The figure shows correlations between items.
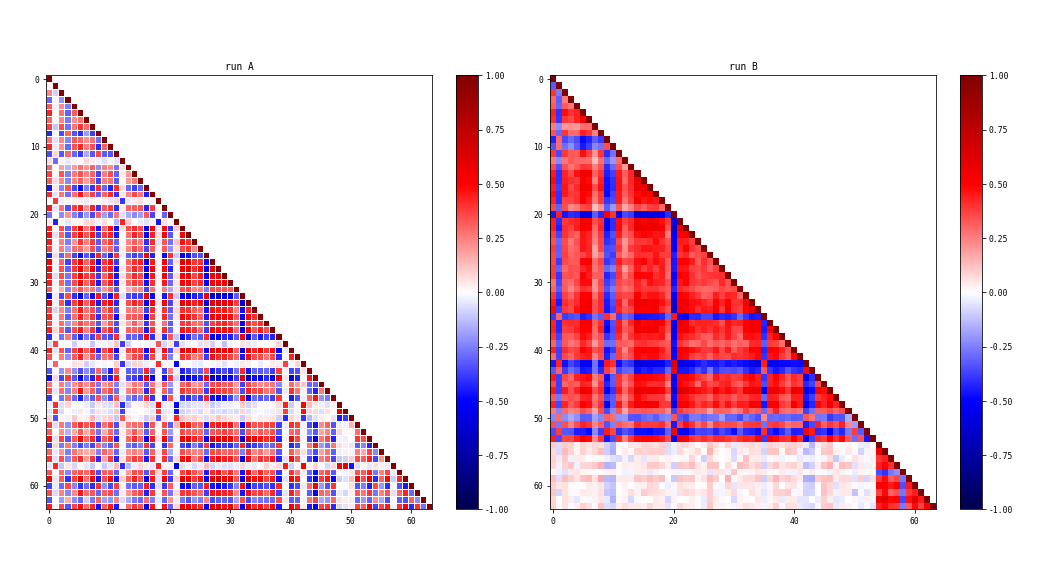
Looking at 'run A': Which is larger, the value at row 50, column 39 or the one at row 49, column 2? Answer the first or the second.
the second
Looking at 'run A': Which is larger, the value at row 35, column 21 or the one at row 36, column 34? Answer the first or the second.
the second
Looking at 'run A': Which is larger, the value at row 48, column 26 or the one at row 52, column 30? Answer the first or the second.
the second
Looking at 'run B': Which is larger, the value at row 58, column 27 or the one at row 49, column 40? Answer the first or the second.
the second
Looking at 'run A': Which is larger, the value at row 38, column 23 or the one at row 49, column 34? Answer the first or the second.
the second
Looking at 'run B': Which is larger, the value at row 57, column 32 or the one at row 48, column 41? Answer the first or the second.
the second
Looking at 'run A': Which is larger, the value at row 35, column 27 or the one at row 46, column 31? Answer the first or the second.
the first
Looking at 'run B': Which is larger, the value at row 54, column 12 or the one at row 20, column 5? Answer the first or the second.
the first
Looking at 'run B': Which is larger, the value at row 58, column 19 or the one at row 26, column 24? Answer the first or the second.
the second
